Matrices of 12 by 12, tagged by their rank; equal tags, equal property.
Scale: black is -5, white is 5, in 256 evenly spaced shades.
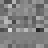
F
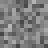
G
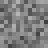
G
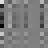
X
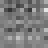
F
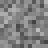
G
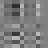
X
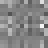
F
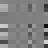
X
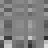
X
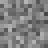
G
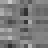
F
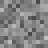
G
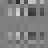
X
